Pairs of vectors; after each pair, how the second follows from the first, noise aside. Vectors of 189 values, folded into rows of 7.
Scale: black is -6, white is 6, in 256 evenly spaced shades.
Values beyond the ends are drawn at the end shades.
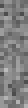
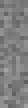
shrunk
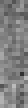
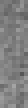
shrunk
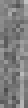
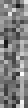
scaled up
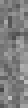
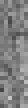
copied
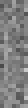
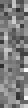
scaled up
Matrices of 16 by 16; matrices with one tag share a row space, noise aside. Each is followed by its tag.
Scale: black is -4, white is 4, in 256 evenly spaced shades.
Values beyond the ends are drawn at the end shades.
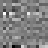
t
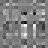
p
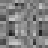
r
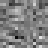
r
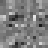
r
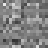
t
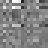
t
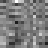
r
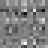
p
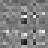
p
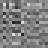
t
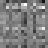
p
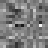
r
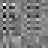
t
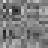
t
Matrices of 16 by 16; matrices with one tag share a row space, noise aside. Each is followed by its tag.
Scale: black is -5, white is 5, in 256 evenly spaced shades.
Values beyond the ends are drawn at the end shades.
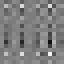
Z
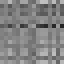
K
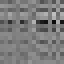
K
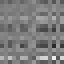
K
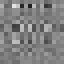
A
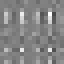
Z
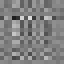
A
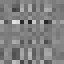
A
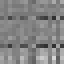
K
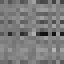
K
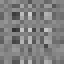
A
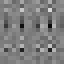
Z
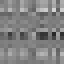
K
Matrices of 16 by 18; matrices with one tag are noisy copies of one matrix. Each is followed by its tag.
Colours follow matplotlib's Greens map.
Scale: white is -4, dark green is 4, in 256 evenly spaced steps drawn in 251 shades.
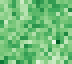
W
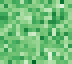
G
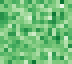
G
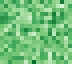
G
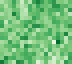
W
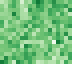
W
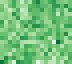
W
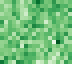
W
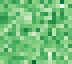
G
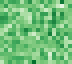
G
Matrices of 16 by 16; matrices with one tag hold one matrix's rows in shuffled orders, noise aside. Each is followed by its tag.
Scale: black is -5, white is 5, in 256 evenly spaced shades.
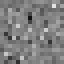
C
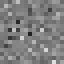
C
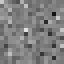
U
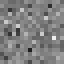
C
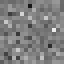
C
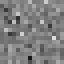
C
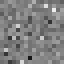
C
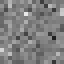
U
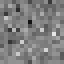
C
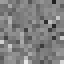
U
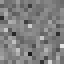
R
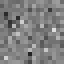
C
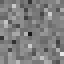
R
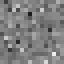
C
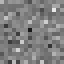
C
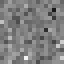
U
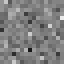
R
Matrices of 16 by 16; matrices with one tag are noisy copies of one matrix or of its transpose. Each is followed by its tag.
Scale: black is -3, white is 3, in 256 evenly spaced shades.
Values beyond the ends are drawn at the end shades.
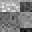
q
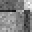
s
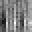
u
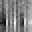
u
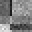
s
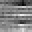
u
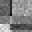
s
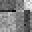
s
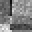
s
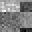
q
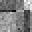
s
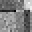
s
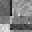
s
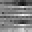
u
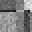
s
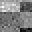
q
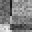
s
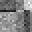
s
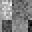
q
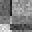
s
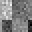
q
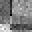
s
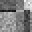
s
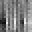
u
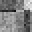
s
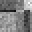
s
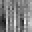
u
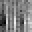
u
